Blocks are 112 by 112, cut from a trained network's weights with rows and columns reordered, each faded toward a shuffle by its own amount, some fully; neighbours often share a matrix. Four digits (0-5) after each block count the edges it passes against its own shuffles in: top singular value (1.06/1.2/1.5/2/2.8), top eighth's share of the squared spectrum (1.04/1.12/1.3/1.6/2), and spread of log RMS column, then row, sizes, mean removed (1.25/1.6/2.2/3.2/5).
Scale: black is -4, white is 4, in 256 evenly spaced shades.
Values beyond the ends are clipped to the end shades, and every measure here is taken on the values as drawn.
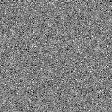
3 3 1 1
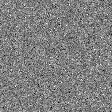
0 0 0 0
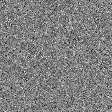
1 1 1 0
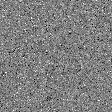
0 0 0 0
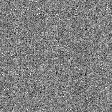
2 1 0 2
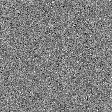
0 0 0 0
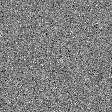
0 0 0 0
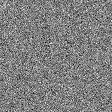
1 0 0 0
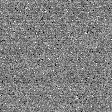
2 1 0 0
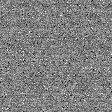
2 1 0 0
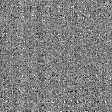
3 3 0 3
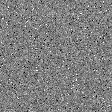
2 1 0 0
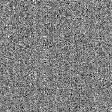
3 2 1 2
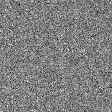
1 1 0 0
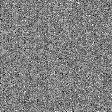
2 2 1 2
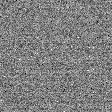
2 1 0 0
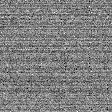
4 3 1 1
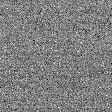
1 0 0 0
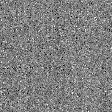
2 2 0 2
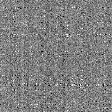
3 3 1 3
